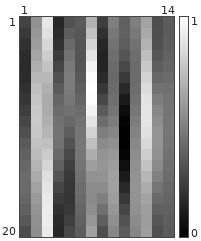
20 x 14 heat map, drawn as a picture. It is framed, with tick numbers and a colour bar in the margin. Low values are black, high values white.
Grain: streaks running down. Roughest part: top middle. Slope: none. Calmest part: bottom middle. Stripes: upright, repeating 3 times.
